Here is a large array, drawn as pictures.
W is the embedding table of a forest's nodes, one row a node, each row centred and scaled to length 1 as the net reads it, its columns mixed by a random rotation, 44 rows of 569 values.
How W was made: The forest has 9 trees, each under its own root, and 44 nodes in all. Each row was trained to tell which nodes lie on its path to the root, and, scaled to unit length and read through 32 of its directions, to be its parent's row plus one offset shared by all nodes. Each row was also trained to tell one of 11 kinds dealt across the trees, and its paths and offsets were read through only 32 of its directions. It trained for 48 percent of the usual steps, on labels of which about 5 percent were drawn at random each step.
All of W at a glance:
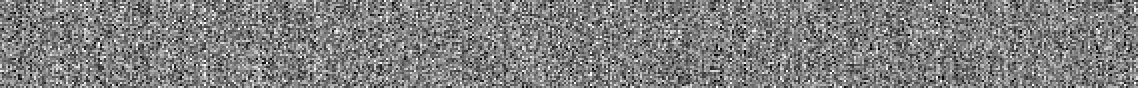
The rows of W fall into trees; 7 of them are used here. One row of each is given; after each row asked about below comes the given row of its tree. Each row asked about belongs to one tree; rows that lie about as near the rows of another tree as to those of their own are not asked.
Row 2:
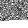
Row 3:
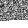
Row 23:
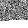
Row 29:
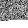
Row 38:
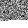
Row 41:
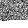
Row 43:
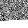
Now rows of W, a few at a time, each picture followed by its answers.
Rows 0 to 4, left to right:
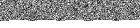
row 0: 3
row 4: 41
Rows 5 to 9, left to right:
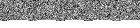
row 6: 29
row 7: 43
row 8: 3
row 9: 38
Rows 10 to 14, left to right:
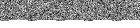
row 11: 41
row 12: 43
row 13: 3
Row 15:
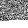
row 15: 2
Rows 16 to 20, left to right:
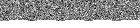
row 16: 38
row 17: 43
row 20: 41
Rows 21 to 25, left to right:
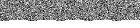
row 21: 23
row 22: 23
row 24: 23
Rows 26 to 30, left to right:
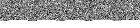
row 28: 3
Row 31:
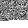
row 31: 3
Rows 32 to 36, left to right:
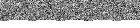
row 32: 41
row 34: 41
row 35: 29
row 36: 38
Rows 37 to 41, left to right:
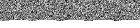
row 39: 41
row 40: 23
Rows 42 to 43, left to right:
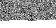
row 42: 38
